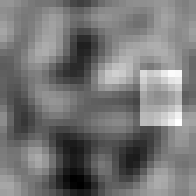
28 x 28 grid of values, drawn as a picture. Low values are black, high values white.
Stripes: none. Histogram: bell-shaped. Ninth with the lowest average: bottom middle. Odd rows or columns: none. Grain: blotchy. Roughest part: middle right. Odd patch: higher, in the middle right.
